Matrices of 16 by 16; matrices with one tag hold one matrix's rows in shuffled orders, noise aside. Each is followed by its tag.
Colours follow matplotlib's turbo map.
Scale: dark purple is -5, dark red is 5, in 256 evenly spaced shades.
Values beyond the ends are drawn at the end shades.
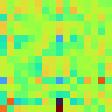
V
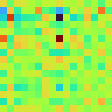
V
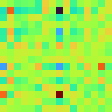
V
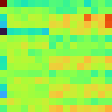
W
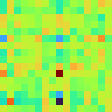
V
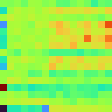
W
